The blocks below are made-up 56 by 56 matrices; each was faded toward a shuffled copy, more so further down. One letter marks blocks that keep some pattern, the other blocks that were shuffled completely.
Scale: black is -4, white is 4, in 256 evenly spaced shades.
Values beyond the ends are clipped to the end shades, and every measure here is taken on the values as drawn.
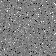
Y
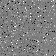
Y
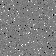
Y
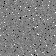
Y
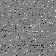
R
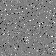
Y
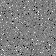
Y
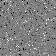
Y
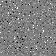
R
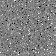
Y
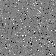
Y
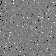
Y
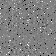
R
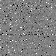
R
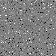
R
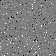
Y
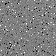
Y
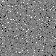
R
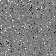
Y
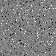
Y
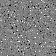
Y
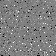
R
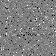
R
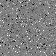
Y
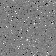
Y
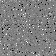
R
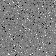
Y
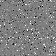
R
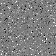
R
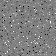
Y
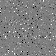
R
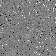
Y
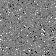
Y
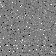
R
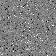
Y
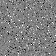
Y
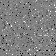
R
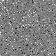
R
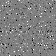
R
